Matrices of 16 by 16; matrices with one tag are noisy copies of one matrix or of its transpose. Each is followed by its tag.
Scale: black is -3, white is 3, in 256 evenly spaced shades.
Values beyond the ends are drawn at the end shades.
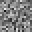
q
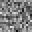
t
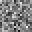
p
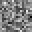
t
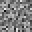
q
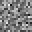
q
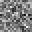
p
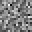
q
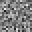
q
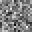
p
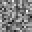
t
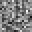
t
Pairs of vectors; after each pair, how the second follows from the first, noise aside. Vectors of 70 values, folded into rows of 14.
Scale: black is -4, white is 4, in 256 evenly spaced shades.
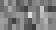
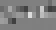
partly zeroed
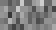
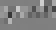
partly zeroed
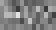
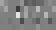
partly zeroed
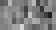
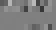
partly zeroed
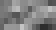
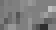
partly zeroed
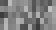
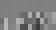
partly zeroed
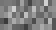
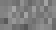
shrunk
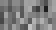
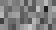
sign-scrambled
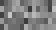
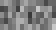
shuffled
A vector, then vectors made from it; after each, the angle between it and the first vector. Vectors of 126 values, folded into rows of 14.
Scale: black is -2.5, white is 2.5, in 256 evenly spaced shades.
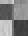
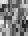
partly aligned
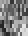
partly opposed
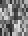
partly opposed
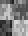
nearly opposite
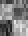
nearly opposite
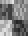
nearly parallel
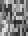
partly aligned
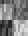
nearly opposite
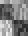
nearly parallel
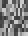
orthogonal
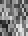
partly opposed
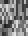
partly opposed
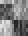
nearly parallel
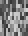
orthogonal
